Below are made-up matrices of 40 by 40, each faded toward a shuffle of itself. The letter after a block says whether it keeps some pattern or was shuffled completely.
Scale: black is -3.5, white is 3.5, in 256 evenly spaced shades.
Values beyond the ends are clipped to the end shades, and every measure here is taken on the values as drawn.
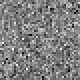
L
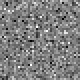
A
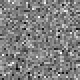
A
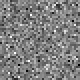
L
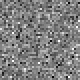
A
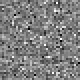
L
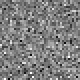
L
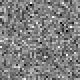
A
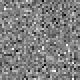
L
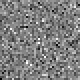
A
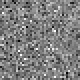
A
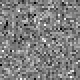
A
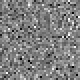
L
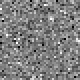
A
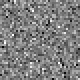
A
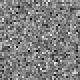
A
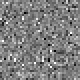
L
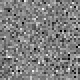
L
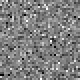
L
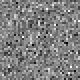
L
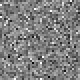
A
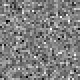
A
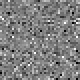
L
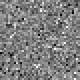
A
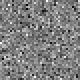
A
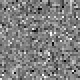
A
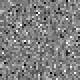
A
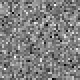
A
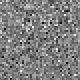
L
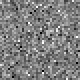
A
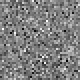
A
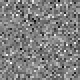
L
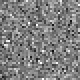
A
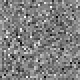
A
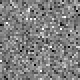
A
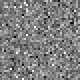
L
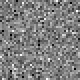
L
